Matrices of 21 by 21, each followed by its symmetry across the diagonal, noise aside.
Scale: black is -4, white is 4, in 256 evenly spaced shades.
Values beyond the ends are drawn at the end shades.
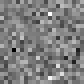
antisymmetric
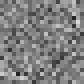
symmetric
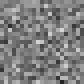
neither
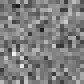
neither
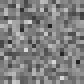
antisymmetric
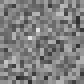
symmetric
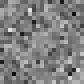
symmetric
